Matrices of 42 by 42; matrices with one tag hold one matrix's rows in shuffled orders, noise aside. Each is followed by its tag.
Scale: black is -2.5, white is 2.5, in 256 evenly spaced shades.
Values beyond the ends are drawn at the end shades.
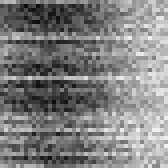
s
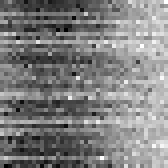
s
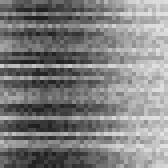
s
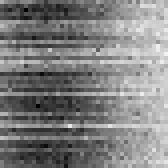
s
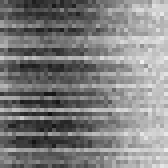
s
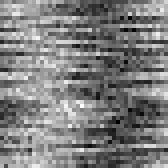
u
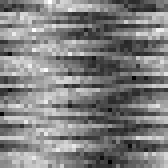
u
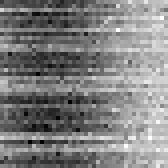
s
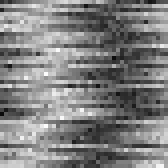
u
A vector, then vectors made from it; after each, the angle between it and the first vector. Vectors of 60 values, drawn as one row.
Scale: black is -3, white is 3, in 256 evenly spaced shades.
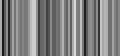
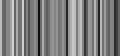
partly aligned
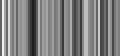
nearly opposite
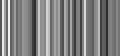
nearly opposite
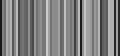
partly opposed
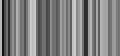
nearly parallel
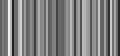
partly opposed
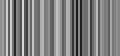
orthogonal
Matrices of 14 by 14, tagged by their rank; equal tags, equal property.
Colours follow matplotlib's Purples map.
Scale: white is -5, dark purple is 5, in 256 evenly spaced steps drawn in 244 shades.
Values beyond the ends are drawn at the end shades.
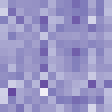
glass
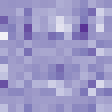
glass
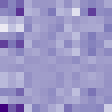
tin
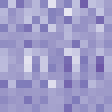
glass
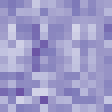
tin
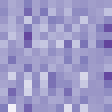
glass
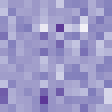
glass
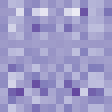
tin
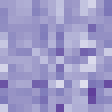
glass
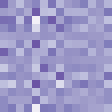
glass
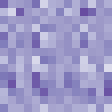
glass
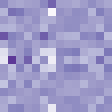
glass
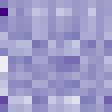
tin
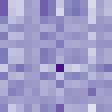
tin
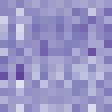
glass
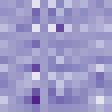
tin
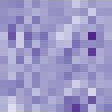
glass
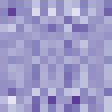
tin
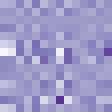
tin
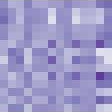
tin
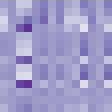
tin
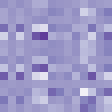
tin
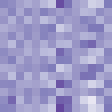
tin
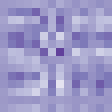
tin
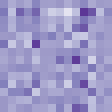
glass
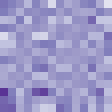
glass
